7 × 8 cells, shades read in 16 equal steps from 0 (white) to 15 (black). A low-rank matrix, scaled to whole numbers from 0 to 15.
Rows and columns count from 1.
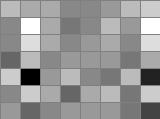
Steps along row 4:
down up down same same up down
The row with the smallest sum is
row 2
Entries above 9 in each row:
0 0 0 0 2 0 1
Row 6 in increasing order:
3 3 4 5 5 7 8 9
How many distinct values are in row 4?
6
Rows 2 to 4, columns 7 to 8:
6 0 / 7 2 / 8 5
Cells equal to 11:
1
